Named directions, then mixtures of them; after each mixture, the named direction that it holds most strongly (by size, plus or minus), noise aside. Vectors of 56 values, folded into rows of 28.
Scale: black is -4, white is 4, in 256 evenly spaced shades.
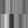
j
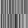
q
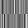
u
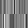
u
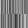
q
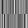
u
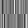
u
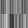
j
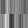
j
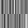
u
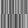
q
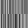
q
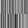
q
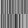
q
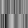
j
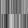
j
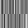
u
